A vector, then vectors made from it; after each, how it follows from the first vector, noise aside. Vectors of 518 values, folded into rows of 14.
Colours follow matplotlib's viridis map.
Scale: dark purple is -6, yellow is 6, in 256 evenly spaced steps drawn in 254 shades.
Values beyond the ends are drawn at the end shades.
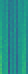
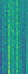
negated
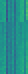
wrapped around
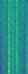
negated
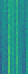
negated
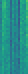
reversed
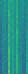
negated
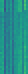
wrapped around
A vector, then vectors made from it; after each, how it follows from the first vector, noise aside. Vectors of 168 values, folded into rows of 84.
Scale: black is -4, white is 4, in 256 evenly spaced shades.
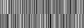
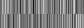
reversed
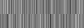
shrunk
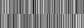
reversed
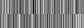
reversed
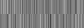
shrunk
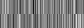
reversed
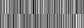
reversed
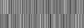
shrunk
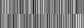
reversed
